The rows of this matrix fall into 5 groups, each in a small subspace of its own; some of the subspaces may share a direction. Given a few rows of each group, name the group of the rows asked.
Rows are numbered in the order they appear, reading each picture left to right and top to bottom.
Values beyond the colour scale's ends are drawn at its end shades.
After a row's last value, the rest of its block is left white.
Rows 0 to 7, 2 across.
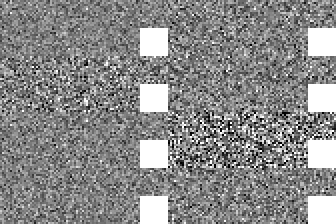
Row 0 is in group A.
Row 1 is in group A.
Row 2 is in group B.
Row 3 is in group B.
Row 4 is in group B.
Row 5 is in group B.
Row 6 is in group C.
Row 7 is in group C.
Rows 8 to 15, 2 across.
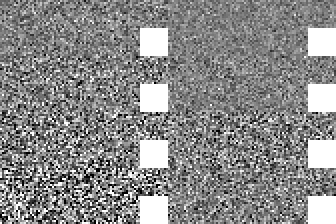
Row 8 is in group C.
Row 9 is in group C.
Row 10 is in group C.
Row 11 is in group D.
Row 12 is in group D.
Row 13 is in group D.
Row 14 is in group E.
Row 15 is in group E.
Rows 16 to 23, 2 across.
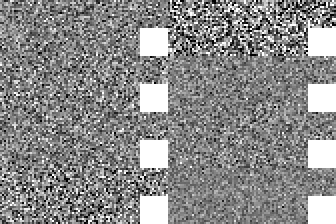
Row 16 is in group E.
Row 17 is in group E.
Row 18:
C
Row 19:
D
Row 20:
D
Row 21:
D
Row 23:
C
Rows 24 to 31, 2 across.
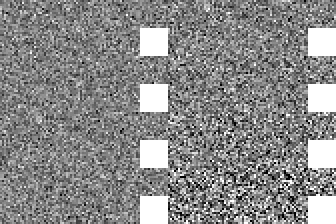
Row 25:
B
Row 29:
D
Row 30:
D
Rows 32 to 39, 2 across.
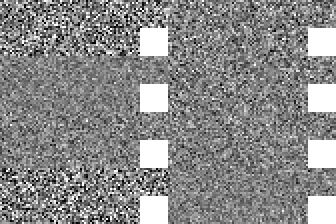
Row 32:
E
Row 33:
C
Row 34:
A
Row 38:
D
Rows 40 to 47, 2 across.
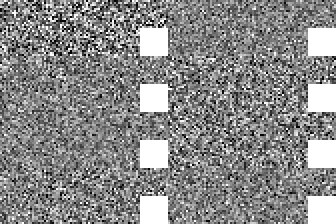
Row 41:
B
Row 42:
D
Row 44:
A
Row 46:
D
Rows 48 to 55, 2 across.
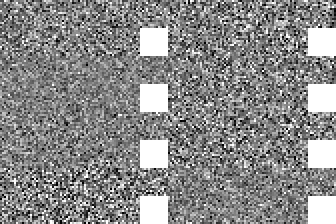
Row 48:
E
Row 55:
D
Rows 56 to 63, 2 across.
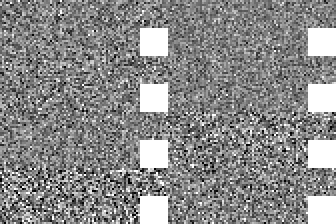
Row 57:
D
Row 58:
E
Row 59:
E
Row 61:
C
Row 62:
A
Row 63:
C
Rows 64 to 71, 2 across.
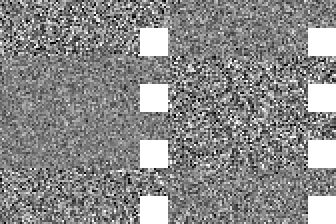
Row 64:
C
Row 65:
A
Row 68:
D
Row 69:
E
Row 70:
A
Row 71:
C
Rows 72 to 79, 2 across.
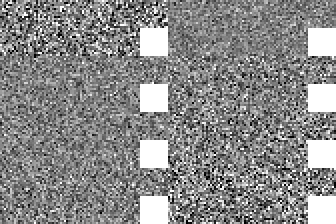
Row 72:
E
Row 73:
E
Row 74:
C
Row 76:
A
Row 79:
B
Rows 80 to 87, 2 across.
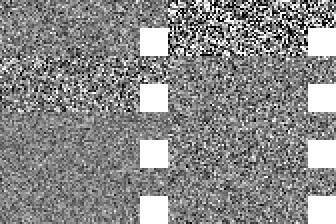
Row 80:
D
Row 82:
B
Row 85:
B
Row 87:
B
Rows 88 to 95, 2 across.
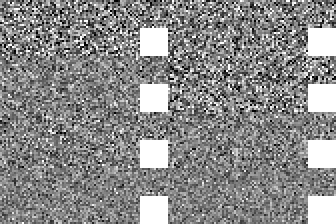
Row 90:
B
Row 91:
B
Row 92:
D
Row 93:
C
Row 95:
C
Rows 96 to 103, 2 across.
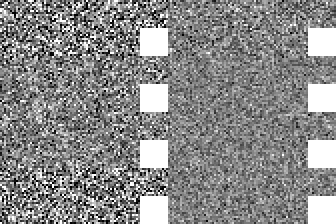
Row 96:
B
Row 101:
A
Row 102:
B
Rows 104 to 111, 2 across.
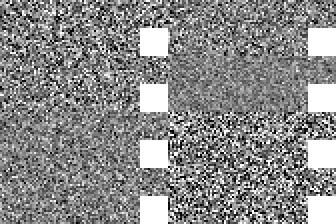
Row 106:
C
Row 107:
A
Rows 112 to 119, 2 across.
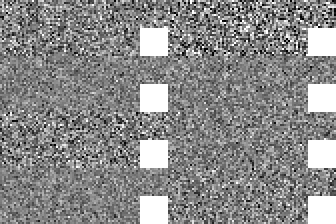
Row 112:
E
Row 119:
C
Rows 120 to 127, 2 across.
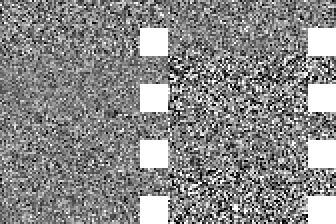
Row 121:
C
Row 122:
E
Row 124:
D
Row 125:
A
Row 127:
C
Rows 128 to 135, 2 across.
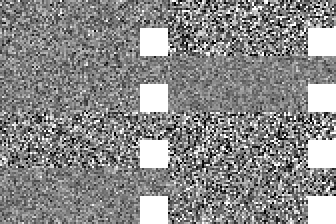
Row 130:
B
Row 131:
A
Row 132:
B
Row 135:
E
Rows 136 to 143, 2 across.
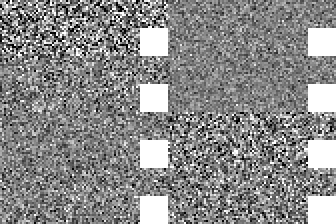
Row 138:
E
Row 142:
C
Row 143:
B
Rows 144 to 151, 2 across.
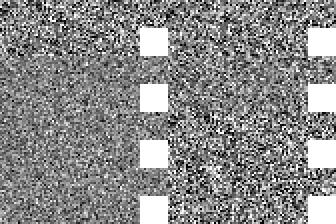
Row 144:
D
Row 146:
B
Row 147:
A
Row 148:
D
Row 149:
D
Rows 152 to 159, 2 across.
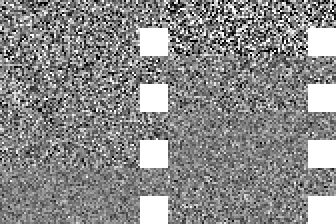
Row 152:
C
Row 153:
D
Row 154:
E
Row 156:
E
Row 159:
C
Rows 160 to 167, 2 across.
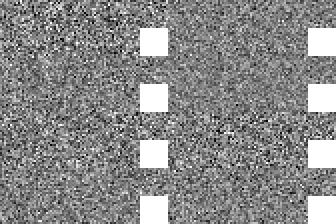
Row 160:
C
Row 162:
E
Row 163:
B
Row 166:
E
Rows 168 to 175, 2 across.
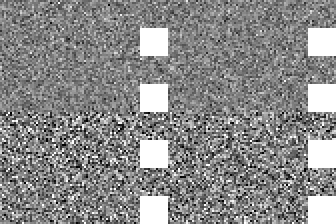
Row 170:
A
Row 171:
B
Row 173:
E
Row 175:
D
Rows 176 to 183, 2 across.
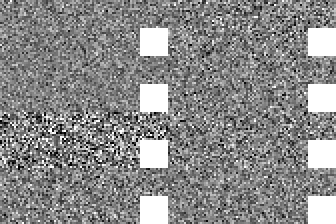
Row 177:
E
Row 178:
D
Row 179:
C
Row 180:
D
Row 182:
B
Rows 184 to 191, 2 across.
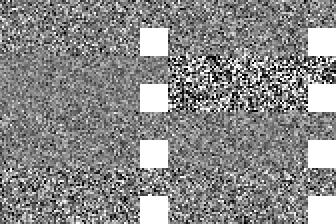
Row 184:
B
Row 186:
D
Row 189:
A
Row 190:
A
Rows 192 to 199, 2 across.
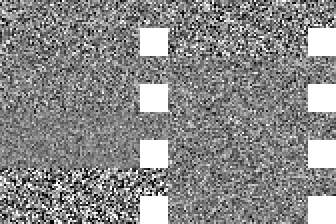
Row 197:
E
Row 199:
E
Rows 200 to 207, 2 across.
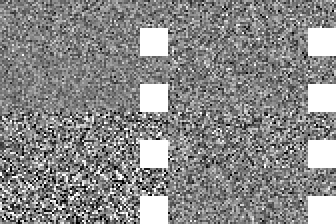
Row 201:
C
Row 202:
E
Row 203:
B
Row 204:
E
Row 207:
E
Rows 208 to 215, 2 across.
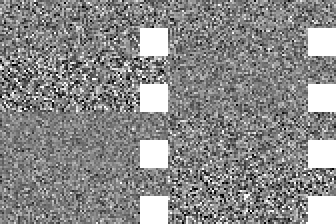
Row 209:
B
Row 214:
C
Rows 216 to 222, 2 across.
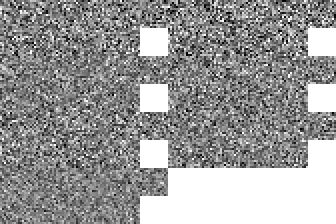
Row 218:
B
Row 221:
C
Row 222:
A
